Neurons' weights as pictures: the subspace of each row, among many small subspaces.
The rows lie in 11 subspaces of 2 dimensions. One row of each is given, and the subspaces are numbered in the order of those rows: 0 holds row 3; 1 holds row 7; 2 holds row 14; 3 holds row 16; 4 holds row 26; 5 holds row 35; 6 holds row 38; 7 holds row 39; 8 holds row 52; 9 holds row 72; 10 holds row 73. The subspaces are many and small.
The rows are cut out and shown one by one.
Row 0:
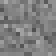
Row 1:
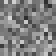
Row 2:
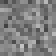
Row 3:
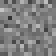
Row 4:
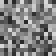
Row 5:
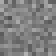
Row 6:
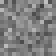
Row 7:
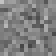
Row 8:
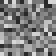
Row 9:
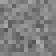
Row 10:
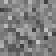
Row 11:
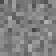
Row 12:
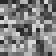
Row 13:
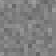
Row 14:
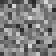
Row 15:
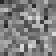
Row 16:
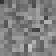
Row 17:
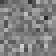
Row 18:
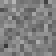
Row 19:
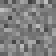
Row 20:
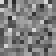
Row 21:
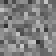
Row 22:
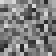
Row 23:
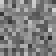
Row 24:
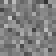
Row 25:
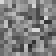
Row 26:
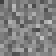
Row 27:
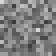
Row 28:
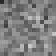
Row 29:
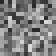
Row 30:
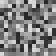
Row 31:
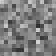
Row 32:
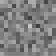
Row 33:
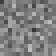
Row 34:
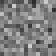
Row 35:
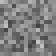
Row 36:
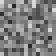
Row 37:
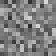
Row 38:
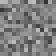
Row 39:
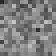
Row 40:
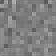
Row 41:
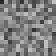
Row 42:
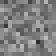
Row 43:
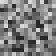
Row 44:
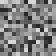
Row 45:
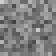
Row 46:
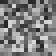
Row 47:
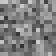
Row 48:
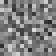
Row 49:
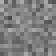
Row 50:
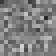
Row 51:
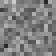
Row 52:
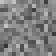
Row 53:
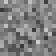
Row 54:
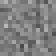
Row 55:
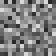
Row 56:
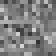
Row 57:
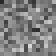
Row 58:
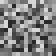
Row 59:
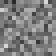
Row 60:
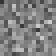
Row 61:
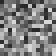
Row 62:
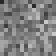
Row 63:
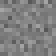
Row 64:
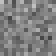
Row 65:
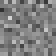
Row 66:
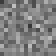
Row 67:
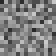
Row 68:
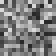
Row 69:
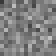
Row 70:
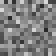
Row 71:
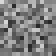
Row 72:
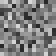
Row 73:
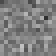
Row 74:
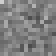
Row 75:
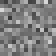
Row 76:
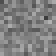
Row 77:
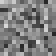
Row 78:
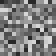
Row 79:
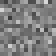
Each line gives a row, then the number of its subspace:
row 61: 7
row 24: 3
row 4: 2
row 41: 6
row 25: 3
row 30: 9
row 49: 10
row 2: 3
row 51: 8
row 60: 4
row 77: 1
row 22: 8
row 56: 7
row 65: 0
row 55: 0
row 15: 1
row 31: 4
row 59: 8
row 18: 8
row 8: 10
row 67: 6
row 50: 10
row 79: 6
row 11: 3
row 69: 9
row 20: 1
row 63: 0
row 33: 5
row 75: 6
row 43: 4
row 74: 1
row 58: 5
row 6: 8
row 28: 1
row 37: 9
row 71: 5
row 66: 9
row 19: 0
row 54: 3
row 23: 2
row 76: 10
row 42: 5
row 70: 0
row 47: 7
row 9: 5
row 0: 7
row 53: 4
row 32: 9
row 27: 7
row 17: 10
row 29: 3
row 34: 2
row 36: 2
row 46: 5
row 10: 4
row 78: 6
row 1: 2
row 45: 7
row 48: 4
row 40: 1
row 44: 6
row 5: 10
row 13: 2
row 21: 5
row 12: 7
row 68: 8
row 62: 8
